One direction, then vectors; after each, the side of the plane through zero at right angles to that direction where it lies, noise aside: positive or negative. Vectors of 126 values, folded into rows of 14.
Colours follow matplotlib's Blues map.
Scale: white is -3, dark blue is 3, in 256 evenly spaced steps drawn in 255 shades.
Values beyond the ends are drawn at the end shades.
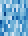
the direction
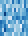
positive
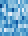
negative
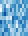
positive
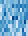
positive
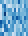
positive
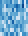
negative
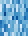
positive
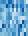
negative
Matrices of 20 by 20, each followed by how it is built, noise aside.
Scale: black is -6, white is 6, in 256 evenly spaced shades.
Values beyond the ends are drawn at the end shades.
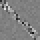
banded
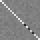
diagonal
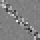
banded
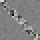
banded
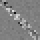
banded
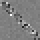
banded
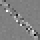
banded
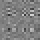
low rank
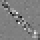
banded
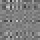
low rank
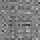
low rank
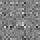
low rank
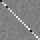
diagonal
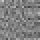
low rank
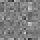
low rank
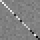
diagonal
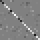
diagonal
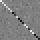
diagonal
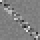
banded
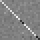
diagonal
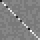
diagonal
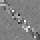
banded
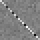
diagonal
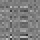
low rank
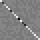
diagonal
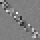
banded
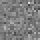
low rank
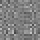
low rank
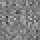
low rank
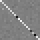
diagonal
